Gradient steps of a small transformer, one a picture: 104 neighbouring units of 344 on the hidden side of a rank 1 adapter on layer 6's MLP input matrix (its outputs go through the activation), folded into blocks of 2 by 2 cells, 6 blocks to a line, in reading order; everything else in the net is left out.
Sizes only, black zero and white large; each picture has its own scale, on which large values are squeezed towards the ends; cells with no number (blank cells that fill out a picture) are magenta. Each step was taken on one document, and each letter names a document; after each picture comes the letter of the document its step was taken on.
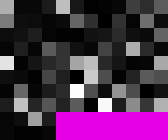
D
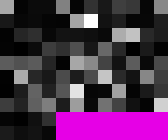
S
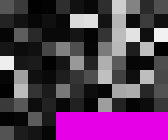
S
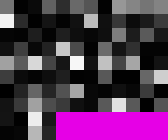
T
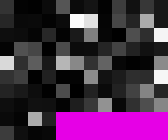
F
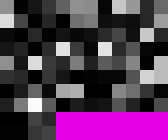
T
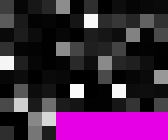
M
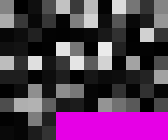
T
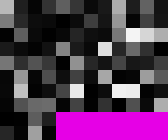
S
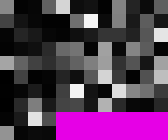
D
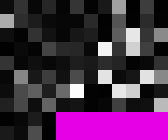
S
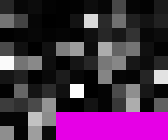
M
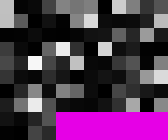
T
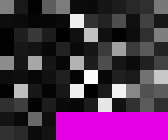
F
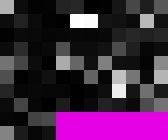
F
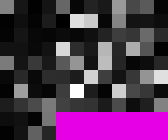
D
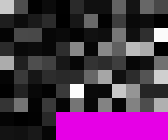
S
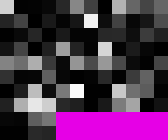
T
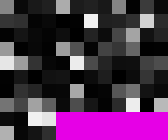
M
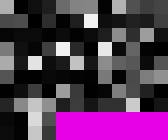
T
